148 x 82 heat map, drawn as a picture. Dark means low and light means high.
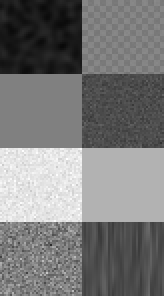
It is made of 4 by 2 panels. Panel 1,1: very low, blotchy, faint in contrast. Panel 1,2: middling, checkered, faint in contrast. Panel 2,1: middling, flat. Panel 2,2: low, fine-grained, faint in contrast. Panel 3,1: very high, fine-grained, faint in contrast. Panel 3,2: high, flat. Panel 4,1: middling, fine-grained. Panel 4,2: low, streaked downward, faint in contrast.
